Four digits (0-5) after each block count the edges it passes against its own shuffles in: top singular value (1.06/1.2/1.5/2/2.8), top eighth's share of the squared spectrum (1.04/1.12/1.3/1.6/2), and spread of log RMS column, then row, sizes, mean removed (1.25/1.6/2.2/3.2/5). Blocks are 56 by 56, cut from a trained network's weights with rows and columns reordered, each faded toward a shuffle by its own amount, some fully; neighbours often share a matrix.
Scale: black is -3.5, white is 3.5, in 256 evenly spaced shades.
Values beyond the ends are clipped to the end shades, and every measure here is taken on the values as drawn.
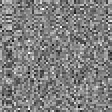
4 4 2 0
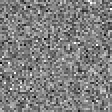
2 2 0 0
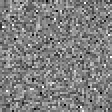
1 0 0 0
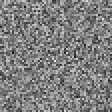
1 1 0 0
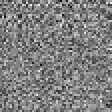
4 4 1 2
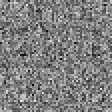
3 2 0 0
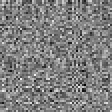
4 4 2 2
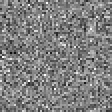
3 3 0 1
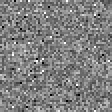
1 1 0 0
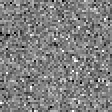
2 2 0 1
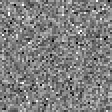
0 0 0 0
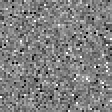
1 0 0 0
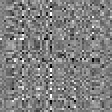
4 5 3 2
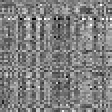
4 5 2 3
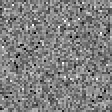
0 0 0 0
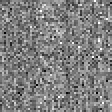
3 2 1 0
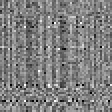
4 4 2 3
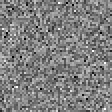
0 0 0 0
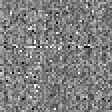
3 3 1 1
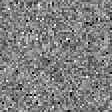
2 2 0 0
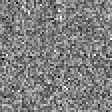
2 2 0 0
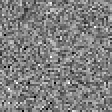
2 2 0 1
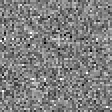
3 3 1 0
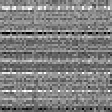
5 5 2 3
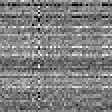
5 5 2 3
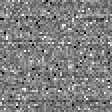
2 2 0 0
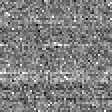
3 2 0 1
